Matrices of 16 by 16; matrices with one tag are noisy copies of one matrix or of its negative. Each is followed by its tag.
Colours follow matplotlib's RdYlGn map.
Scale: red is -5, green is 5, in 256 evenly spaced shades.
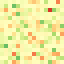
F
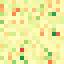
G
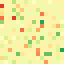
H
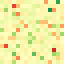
F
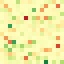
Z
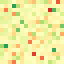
F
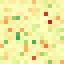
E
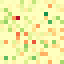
E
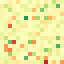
Z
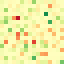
E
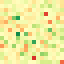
E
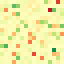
F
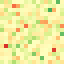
F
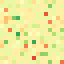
E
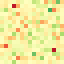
F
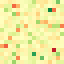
F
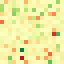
G
